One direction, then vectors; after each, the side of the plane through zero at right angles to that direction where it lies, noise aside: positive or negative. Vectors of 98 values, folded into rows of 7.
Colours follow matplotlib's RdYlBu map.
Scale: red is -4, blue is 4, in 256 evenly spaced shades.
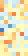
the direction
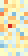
negative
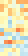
positive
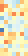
positive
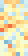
negative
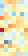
negative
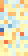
positive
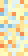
positive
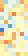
positive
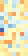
positive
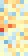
negative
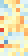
negative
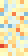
positive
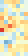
negative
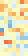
positive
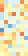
positive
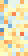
positive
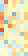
negative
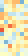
negative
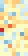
negative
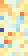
positive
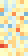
positive
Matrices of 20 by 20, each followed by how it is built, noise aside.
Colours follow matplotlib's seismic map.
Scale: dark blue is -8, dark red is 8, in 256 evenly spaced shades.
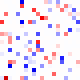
sparse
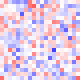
noise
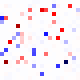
sparse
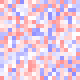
noise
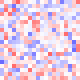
noise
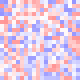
noise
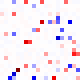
sparse
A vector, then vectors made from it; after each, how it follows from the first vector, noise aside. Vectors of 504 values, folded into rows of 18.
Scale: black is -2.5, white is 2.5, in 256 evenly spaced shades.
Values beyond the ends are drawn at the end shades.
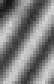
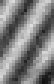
reversed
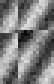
wrapped around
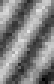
reversed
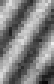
reversed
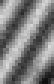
reversed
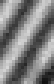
reversed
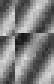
wrapped around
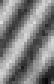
reversed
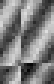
wrapped around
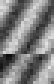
wrapped around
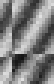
wrapped around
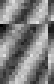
wrapped around
